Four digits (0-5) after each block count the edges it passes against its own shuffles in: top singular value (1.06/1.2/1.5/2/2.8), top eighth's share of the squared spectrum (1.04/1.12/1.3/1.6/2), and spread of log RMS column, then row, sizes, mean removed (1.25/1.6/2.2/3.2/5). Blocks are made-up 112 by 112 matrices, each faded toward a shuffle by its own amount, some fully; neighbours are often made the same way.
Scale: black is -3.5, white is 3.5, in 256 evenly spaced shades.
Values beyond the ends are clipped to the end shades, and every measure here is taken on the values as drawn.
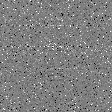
3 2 0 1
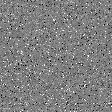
2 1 0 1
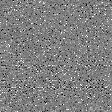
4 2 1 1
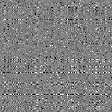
5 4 2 3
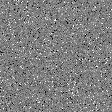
2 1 0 0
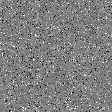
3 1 0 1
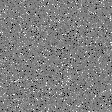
0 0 0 0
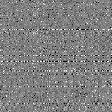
5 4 2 3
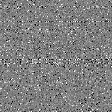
4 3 1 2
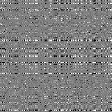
5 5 3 4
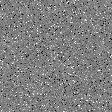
0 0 0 0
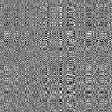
5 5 4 4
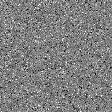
3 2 1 0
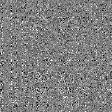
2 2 3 3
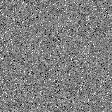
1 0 1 0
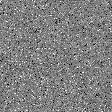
0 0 0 0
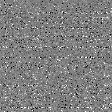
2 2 1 3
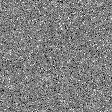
0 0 0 0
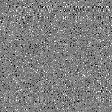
4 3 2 2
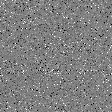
1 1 0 1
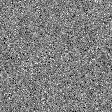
1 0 0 0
